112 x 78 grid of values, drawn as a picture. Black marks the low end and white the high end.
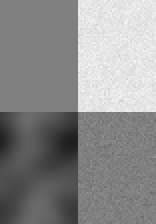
It is made of 2 by 2 panels. Panel 1,1: middling, flat. Panel 1,2: very high, fine-grained, faint in contrast. Panel 2,1: low, smooth. Panel 2,2: middling, fine-grained, faint in contrast.
